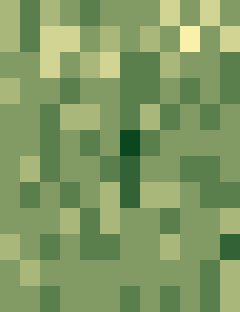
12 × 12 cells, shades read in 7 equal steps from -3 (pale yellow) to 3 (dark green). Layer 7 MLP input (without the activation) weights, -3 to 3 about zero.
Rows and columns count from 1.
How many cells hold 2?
3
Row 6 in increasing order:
0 0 0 0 0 0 0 0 1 1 1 3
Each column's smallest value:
-1 -1 -2 -2 -1 -2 0 -1 -2 -3 -2 -2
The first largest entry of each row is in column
2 2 7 4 3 7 7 7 5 12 11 3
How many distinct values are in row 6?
3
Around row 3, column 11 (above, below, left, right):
0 0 0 1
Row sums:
-4 -11 -3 4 1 6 5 3 -1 3 -1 3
